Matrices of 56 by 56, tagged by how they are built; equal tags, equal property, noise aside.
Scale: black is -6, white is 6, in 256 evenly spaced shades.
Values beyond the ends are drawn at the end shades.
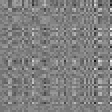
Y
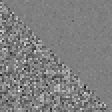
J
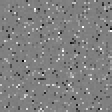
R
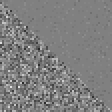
J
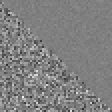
J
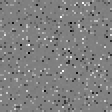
R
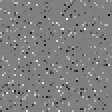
R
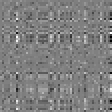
Y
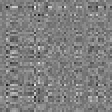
Y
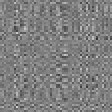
Y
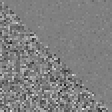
J
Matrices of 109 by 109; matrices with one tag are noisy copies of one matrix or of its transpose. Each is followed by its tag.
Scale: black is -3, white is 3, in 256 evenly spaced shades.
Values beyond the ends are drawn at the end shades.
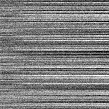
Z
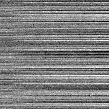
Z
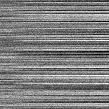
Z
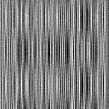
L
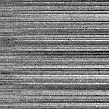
Z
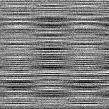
L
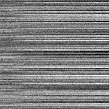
Z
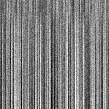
Z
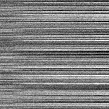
Z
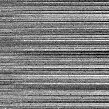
Z
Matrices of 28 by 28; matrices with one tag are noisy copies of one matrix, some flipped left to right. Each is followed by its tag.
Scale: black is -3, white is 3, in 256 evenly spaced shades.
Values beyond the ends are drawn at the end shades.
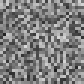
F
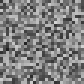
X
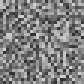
F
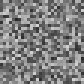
X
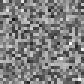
X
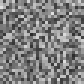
F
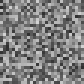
X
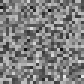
X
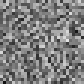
F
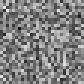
F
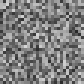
F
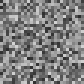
X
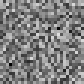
F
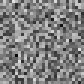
F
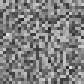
F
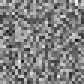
F
